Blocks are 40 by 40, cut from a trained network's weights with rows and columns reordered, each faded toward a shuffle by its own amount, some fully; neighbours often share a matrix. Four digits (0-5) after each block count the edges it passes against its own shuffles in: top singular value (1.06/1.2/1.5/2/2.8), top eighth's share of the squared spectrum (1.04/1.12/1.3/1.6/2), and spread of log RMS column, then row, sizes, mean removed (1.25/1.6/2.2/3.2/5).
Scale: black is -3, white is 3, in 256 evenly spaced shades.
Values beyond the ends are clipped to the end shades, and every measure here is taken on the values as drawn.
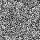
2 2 0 0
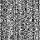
3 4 0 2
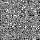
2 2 0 2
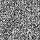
0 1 0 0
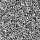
0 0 0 0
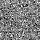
1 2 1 0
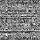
3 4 2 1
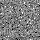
0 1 0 0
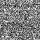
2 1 0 0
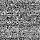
2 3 1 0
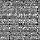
3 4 2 1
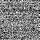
2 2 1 0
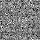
1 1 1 0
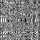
3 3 1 2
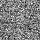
0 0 0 0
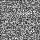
0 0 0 0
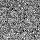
0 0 0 0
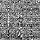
2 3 2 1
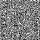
1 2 0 0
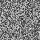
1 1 0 0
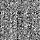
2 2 0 1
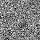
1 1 0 1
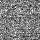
1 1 0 0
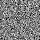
0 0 0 0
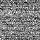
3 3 1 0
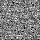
1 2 0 0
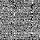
2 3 2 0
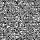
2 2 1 0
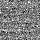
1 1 0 0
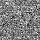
1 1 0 0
